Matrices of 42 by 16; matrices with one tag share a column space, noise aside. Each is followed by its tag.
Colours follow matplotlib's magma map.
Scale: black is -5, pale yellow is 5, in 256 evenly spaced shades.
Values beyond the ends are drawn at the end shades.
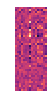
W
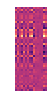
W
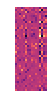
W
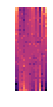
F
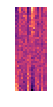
F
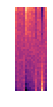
F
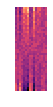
F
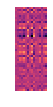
W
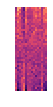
F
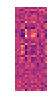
W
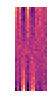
F
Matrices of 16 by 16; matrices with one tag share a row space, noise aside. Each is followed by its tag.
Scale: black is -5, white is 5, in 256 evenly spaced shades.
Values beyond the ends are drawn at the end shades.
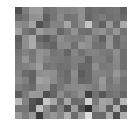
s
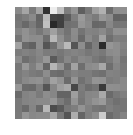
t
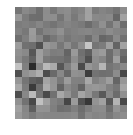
s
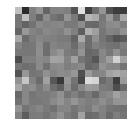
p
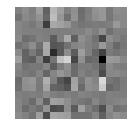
t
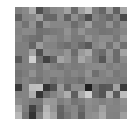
s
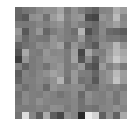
p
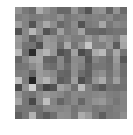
s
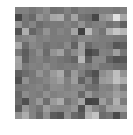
p
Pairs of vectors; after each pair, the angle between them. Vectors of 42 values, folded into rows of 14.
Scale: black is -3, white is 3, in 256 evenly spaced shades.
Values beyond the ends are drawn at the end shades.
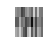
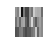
orthogonal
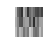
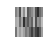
orthogonal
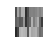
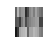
nearly parallel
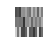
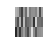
partly opposed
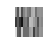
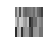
nearly opposite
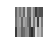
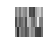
partly opposed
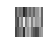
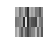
partly opposed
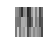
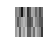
nearly parallel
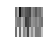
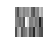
partly opposed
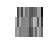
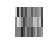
partly aligned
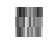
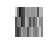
partly aligned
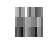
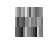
nearly parallel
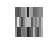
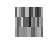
partly opposed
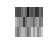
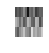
nearly parallel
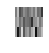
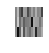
nearly parallel
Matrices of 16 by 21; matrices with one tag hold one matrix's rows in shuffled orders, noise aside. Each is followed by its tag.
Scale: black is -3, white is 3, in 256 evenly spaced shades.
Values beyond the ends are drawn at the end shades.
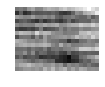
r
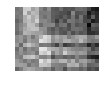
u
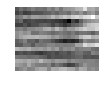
r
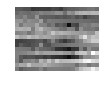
r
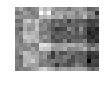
u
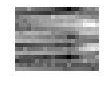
r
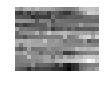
r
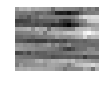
r
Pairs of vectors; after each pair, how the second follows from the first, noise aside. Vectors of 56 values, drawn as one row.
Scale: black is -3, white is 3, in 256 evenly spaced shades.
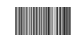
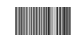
copied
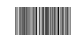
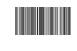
sign-scrambled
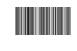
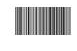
sign-scrambled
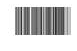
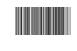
copied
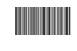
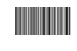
copied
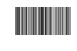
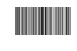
copied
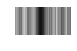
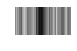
copied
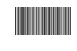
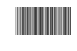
sign-scrambled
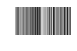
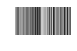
copied
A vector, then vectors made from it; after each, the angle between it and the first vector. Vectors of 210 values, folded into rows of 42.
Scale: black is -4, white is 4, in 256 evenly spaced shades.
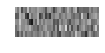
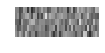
partly opposed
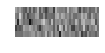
partly aligned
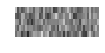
partly aligned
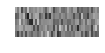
nearly parallel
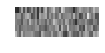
partly opposed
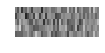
partly aligned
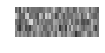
nearly opposite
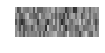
partly opposed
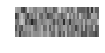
partly aligned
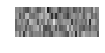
partly opposed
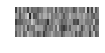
partly opposed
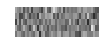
partly opposed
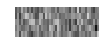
partly opposed
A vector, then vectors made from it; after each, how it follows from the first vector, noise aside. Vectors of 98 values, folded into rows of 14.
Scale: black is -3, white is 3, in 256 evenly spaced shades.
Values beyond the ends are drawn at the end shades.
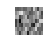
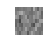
shrunk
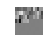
partly zeroed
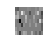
partly zeroed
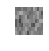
shrunk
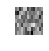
wrapped around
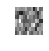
negated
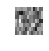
negated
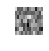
wrapped around
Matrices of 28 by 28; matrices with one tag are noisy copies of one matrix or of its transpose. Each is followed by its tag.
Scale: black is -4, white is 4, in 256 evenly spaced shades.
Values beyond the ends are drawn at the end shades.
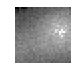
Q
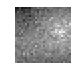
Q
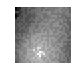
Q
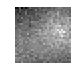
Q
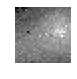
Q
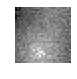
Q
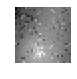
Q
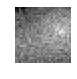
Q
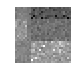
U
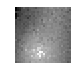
Q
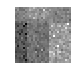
U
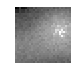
Q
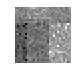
U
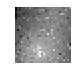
Q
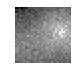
Q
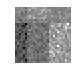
U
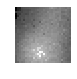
Q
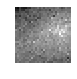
Q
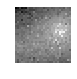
Q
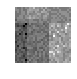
U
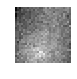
Q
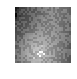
Q
